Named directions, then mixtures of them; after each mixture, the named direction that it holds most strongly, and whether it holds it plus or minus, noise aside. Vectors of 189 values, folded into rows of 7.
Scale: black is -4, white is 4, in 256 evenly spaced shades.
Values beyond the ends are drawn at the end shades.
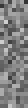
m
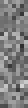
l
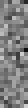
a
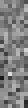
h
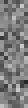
l, minus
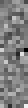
a, plus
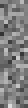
m, plus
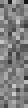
m, plus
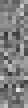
l, minus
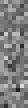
l, plus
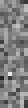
h, plus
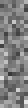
h, minus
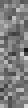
a, plus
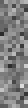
l, plus
